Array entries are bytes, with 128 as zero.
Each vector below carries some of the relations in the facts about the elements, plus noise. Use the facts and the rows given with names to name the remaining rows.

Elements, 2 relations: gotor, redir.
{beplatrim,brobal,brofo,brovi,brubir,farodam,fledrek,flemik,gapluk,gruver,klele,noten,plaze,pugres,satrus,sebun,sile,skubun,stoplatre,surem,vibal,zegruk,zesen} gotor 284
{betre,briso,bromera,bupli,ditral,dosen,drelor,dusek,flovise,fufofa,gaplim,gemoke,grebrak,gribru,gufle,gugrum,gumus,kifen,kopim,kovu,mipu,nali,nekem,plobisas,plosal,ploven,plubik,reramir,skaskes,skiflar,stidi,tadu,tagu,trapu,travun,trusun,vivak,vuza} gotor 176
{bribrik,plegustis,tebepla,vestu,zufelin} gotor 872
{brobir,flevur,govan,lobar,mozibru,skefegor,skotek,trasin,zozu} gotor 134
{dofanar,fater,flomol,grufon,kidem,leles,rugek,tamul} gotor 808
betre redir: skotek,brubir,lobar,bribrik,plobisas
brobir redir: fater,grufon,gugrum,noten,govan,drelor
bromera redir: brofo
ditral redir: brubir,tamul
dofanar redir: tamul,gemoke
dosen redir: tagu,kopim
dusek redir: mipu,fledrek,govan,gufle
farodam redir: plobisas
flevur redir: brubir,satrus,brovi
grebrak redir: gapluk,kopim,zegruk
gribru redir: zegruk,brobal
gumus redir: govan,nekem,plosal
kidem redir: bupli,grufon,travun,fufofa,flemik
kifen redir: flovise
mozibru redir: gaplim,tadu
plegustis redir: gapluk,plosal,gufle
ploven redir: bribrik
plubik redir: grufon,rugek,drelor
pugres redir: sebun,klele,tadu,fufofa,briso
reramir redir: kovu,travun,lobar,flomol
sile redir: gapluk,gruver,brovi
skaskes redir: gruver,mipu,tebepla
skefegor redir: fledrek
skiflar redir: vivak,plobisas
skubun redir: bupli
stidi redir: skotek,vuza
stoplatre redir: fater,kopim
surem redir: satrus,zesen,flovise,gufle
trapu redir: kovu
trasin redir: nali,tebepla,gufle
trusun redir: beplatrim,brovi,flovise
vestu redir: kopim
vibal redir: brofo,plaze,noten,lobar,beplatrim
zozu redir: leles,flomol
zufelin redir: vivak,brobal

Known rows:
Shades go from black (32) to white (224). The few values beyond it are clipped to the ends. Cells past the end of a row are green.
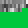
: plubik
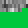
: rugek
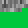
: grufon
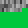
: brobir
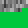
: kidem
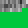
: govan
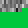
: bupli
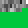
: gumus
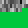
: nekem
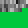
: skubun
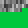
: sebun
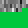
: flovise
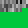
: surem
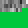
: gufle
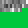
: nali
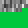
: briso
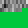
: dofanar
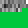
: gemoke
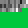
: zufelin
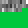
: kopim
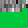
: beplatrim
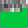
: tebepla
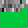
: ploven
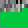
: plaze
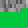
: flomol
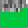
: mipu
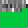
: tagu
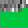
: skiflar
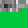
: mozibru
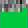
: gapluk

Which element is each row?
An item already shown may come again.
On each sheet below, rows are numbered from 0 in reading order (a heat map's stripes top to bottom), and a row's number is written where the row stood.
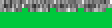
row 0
briso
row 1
gruver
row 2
tebepla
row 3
plegustis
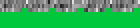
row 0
tamul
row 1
skotek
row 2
mozibru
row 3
ditral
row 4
bribrik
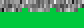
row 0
ploven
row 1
gugrum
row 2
vibal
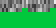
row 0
trapu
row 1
sile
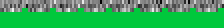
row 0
vuza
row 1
reramir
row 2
tadu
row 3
flemik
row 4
vibal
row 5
farodam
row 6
surem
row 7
beplatrim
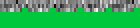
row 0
flemik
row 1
vuza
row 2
flevur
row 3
gaplim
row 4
vestu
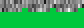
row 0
zozu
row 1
vibal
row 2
bromera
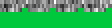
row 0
pugres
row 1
skaskes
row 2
stoplatre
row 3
gaplim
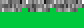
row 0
kopim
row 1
skubun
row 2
dosen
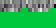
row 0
flevur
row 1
vuza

